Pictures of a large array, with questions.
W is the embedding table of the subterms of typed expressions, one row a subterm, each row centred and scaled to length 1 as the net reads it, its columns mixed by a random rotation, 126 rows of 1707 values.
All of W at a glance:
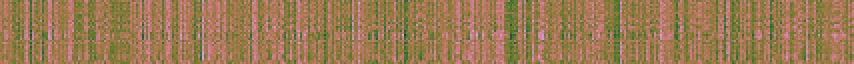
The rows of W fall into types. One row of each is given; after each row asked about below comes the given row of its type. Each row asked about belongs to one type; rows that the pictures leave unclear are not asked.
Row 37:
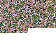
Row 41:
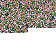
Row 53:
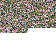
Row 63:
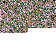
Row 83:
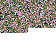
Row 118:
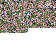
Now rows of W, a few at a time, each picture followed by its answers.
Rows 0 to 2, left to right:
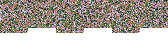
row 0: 63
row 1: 37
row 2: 63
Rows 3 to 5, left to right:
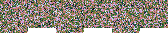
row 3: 83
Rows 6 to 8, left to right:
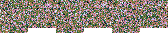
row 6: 41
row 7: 118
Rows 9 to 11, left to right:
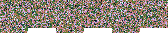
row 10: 37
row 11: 118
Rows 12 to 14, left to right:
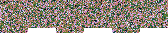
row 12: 63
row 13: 37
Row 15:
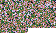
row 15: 118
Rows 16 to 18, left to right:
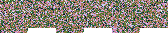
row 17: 118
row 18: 53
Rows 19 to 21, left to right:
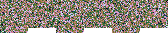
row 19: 37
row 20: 118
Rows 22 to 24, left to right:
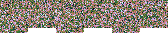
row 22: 41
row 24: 118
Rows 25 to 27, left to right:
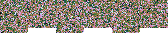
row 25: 83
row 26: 63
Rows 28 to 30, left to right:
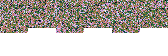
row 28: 37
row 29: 53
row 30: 118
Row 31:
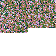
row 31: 41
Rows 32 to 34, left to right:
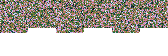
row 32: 118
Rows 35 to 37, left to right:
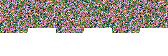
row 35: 37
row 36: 37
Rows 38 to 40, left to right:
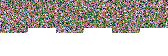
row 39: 53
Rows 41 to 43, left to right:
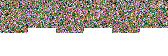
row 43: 118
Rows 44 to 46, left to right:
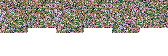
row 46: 63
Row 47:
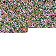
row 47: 63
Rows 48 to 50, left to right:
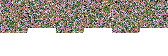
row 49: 37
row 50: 63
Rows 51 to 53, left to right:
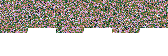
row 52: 37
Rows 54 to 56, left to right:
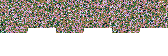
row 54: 37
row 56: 37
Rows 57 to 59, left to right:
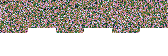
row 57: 63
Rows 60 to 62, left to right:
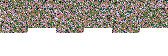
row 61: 63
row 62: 118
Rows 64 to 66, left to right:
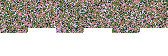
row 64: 83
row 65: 53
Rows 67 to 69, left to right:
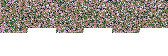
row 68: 53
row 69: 118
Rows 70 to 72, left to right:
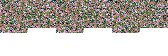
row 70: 53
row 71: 53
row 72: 63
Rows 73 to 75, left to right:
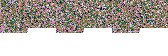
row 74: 63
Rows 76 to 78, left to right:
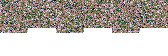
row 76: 53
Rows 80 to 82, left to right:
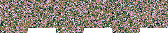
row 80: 37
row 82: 83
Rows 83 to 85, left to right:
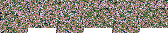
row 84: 118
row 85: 118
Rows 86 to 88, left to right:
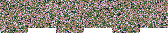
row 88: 41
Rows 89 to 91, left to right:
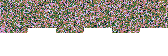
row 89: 53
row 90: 83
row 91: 37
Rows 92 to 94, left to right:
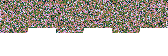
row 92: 63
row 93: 53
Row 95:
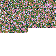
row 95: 41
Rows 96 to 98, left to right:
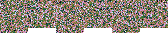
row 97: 63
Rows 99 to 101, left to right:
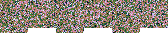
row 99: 53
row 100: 83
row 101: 83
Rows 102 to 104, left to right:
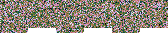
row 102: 118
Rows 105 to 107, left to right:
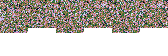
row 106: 118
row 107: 118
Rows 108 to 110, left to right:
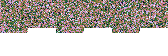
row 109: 37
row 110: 83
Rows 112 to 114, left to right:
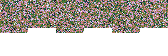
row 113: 63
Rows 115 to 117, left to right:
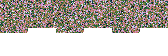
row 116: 53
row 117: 37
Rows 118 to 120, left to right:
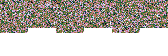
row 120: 53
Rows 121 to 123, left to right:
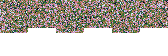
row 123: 118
